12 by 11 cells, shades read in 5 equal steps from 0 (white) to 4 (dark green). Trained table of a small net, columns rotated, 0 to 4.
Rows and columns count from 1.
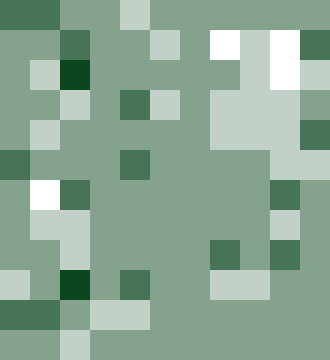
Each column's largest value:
3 3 4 2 3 2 2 3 2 3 3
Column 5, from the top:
1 2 2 3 2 3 2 2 2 3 1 2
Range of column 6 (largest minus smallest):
1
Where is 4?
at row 3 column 3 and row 10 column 3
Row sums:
23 18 19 18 19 22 22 19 23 22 22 21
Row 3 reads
2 1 4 2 2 2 2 2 1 0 1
